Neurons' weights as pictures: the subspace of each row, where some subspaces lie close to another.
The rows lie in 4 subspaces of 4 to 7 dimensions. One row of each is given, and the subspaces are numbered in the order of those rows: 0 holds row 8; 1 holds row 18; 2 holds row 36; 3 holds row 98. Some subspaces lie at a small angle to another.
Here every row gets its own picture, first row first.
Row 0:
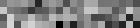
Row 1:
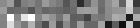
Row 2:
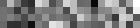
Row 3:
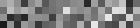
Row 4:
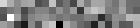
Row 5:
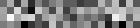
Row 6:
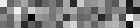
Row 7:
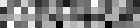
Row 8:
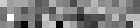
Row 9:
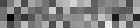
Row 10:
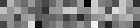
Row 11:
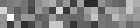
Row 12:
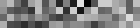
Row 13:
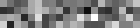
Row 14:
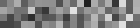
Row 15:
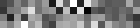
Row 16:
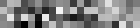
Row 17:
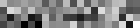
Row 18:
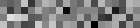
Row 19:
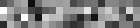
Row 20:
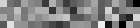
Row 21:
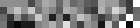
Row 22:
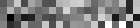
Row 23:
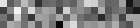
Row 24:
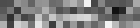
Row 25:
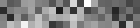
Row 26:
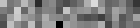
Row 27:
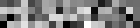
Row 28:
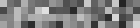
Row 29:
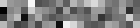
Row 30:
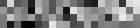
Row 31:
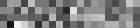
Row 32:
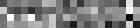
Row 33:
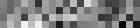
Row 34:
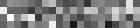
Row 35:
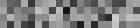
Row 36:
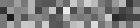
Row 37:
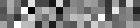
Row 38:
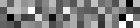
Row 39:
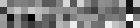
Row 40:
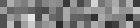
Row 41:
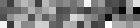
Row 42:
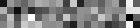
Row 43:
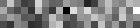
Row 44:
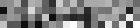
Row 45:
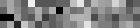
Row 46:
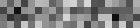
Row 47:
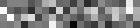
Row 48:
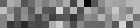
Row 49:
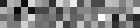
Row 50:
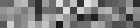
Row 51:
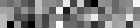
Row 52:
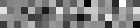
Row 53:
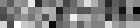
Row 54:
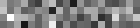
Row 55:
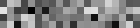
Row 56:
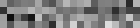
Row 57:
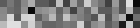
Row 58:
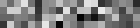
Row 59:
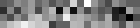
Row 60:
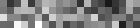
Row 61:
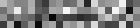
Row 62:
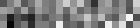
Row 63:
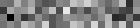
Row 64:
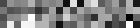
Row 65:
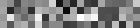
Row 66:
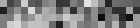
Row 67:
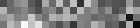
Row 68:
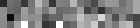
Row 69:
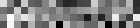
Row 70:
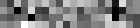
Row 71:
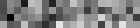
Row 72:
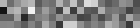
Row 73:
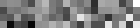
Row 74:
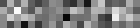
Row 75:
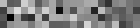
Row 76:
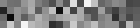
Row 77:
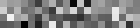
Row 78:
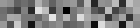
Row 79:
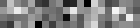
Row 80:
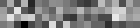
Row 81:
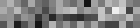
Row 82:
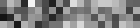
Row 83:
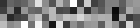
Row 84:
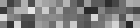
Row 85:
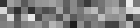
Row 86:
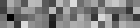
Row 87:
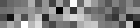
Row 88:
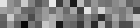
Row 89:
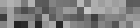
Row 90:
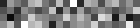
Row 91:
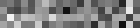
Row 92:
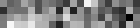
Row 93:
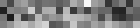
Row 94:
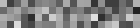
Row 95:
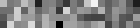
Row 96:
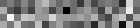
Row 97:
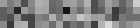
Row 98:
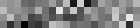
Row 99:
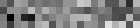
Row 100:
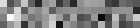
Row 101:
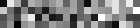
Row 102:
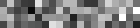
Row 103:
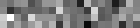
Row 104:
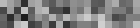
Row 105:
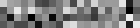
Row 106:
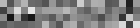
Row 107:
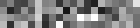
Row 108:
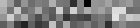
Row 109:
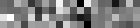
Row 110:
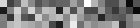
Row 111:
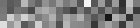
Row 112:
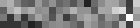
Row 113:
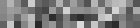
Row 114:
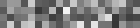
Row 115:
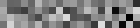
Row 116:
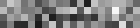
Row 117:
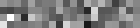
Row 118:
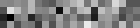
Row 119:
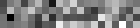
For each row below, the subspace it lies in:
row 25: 3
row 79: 1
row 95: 3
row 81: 2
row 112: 1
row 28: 1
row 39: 3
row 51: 3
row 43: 1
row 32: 3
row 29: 0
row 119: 0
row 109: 0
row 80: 1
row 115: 1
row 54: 3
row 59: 2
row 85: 3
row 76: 3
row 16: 0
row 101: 3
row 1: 2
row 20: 1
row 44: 0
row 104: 1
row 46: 1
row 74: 1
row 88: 0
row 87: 0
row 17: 0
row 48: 3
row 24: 2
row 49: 2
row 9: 2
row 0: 0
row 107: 0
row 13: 0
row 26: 3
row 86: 3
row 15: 0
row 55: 0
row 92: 2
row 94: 3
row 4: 0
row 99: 2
